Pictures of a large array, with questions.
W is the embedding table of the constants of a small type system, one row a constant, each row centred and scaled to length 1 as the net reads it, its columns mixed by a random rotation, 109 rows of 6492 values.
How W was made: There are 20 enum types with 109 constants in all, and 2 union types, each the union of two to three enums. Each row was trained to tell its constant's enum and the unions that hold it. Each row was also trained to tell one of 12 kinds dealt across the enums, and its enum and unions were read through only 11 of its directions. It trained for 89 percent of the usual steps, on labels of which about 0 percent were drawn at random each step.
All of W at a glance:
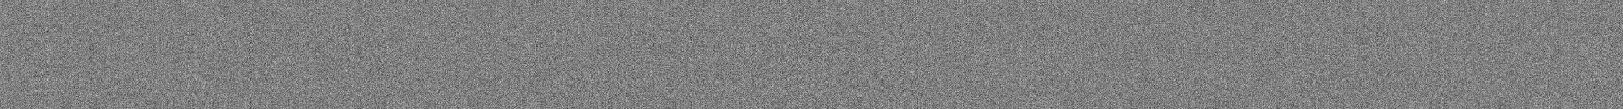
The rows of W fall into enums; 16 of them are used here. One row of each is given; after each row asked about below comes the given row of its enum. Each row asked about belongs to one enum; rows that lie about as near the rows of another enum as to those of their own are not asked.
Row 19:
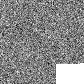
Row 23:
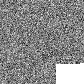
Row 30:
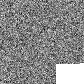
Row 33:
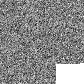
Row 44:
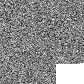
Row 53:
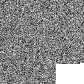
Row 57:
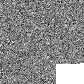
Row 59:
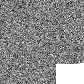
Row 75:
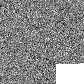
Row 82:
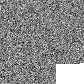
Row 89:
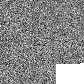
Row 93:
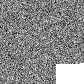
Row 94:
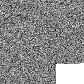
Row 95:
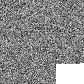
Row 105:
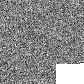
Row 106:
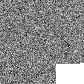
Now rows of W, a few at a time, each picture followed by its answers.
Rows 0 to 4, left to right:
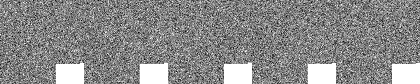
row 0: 82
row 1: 53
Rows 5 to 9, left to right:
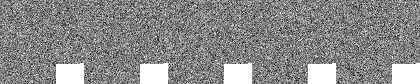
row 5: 75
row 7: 59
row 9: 57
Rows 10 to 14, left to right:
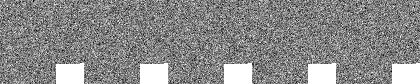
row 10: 82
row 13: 57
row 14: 59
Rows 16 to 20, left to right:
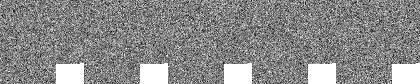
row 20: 82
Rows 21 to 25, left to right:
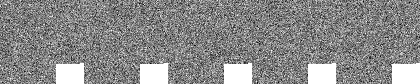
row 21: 106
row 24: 57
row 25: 75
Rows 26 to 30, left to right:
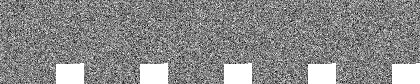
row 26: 59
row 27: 44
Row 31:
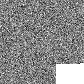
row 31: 89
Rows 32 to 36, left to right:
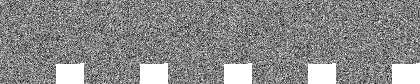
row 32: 33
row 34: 105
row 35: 19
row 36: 44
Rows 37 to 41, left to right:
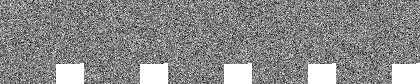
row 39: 82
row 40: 105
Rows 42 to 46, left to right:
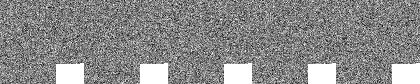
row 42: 89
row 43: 106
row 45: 44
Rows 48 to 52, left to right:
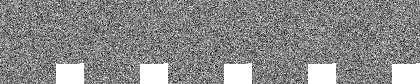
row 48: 19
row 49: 57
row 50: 44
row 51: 105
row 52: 106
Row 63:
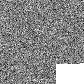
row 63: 105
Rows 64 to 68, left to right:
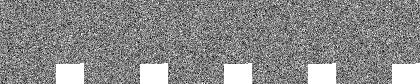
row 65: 94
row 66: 59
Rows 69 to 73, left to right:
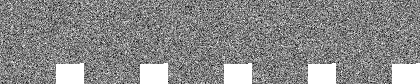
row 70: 44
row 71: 89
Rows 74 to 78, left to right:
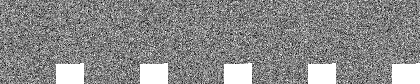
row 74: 30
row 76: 59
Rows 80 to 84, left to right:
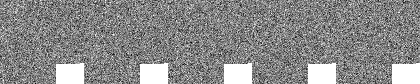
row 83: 53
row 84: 75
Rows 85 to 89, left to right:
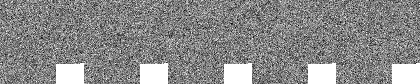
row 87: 95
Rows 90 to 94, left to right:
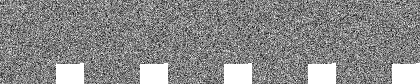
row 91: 82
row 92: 75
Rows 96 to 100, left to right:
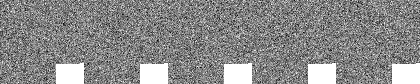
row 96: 93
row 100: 105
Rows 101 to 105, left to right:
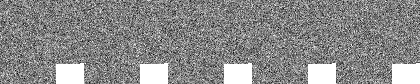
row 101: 89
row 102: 106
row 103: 106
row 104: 89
